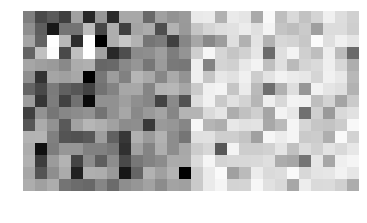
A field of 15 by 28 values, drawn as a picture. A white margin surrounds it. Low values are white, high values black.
In the top left lies a patch that is rougher than the rest. The top left is the roughest part. The left part is higher, up to a seam about 50% of the way across.
